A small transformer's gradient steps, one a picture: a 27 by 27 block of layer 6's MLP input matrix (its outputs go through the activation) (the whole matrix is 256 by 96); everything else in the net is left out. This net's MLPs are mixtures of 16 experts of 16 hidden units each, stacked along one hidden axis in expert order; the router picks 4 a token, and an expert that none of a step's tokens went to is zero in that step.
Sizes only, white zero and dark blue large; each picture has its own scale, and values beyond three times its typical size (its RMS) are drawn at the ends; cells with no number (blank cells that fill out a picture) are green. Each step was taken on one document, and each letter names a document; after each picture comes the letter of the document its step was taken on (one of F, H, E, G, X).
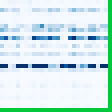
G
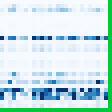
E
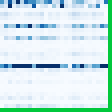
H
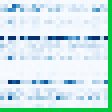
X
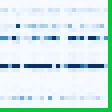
G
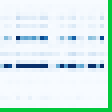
G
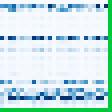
E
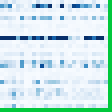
X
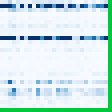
X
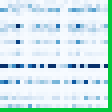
G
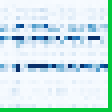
G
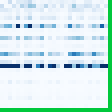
H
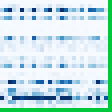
E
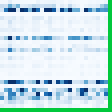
X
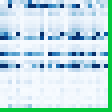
H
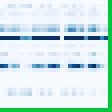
G
